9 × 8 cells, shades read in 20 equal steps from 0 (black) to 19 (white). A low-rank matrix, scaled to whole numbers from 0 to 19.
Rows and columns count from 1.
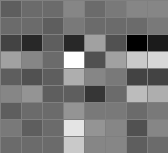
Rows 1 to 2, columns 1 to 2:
7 8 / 8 8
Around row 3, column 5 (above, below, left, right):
8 6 3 6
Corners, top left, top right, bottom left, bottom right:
7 10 8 8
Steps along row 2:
same down up down same same up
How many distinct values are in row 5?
6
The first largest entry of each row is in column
4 4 5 4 4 7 4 4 4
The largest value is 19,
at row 4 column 4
